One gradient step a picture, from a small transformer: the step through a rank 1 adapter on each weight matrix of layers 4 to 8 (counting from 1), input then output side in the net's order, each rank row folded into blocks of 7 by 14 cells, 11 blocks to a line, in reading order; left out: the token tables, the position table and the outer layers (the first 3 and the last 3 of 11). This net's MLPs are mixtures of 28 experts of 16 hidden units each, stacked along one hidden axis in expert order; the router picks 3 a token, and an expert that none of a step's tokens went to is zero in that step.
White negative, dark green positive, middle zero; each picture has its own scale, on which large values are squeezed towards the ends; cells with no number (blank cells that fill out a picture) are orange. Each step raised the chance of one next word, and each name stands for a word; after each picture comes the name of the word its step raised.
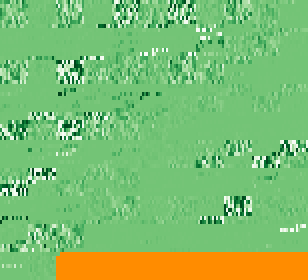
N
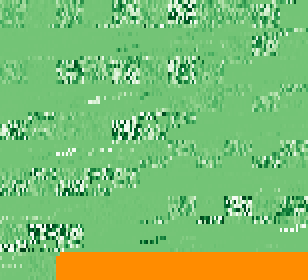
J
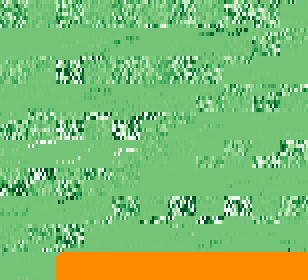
J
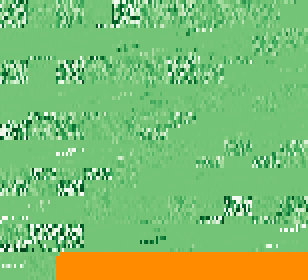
J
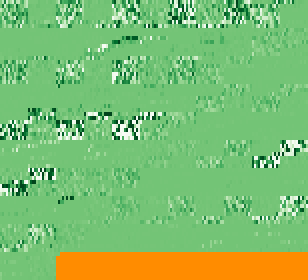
N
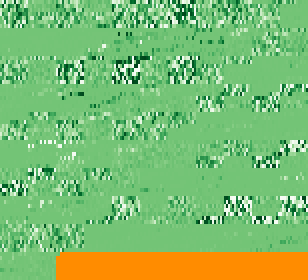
J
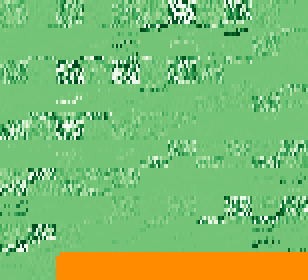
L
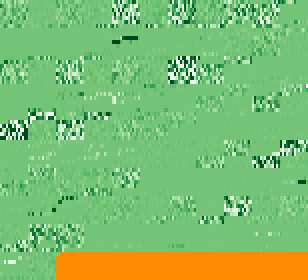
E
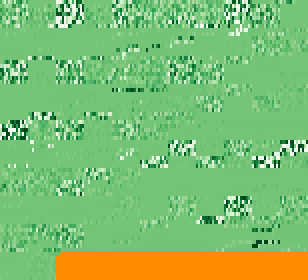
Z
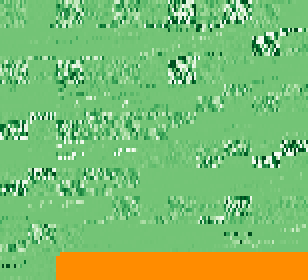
Z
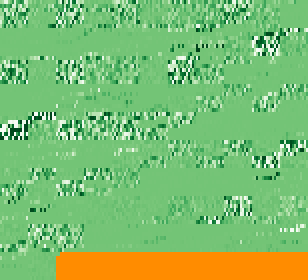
E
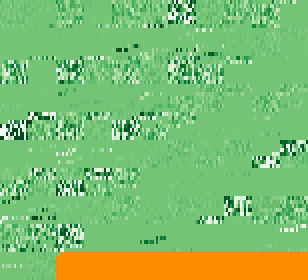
E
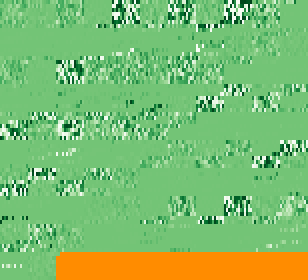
N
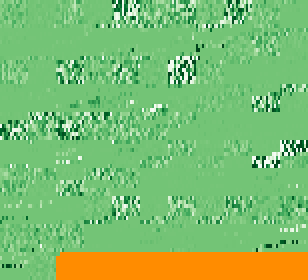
Z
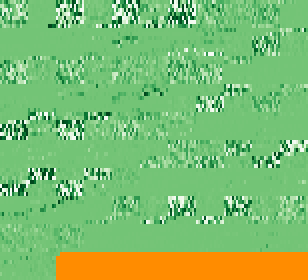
N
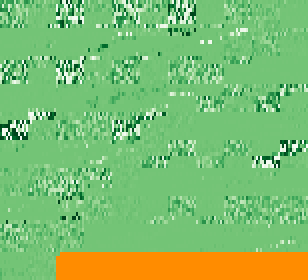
E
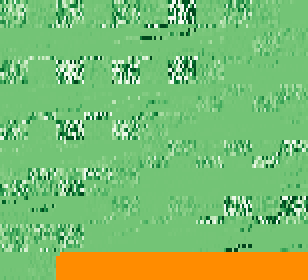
L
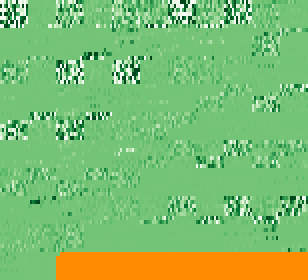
L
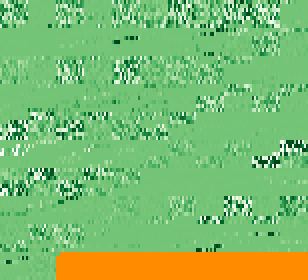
Z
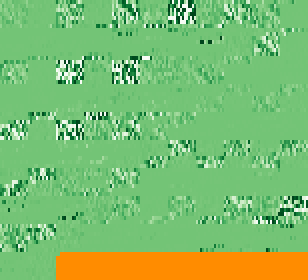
L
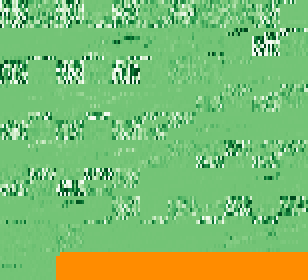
L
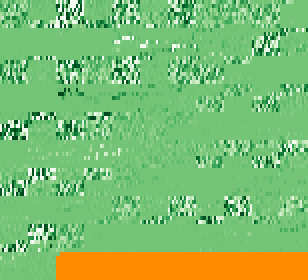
N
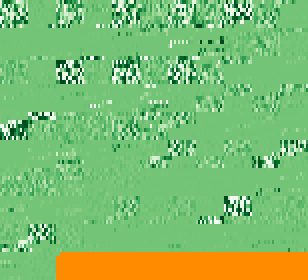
E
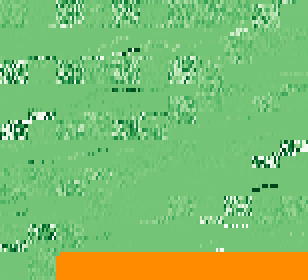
E
